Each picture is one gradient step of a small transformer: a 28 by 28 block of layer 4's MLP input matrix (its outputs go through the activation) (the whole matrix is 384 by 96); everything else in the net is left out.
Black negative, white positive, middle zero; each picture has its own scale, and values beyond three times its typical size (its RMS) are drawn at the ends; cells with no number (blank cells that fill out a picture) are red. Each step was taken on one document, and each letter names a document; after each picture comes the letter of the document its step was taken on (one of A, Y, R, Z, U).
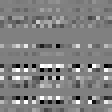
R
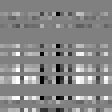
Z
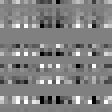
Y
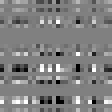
Y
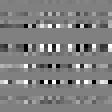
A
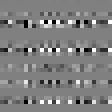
A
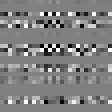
A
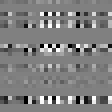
A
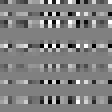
A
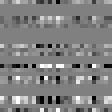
Y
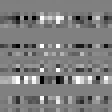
Z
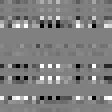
Y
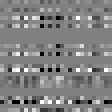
R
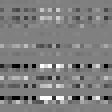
R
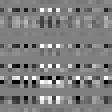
R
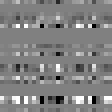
Y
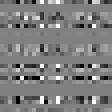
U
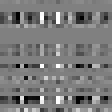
U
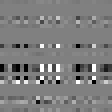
Y
